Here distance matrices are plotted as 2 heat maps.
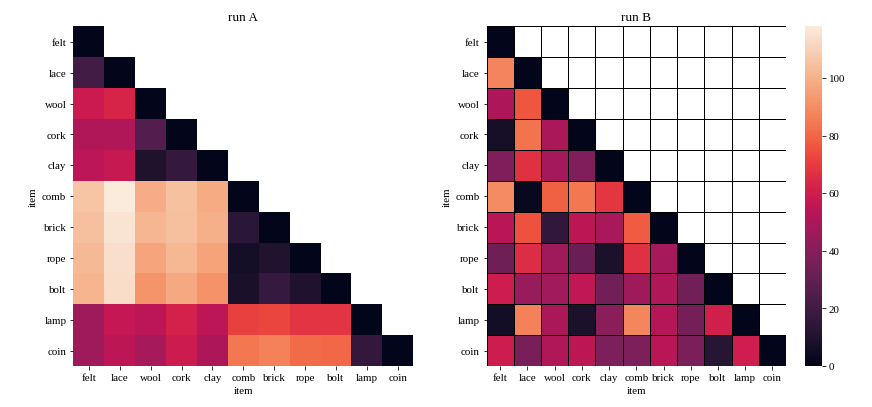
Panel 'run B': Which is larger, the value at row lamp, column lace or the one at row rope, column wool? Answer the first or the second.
the first
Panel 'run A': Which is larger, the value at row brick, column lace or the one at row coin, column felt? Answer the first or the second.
the first
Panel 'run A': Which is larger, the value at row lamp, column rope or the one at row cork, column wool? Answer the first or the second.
the first
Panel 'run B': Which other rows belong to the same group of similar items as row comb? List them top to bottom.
lace
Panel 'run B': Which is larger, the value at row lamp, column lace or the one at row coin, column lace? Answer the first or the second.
the first
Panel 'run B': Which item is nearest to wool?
brick
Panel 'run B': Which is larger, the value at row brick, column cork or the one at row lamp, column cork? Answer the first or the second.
the first
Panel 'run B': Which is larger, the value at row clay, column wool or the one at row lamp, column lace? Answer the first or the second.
the second
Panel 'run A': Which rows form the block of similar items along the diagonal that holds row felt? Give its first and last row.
felt to lace
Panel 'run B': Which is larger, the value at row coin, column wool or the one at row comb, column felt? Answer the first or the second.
the second
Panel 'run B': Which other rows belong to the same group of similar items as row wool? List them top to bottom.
brick
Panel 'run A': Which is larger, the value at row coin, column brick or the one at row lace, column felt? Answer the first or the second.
the first
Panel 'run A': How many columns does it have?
11
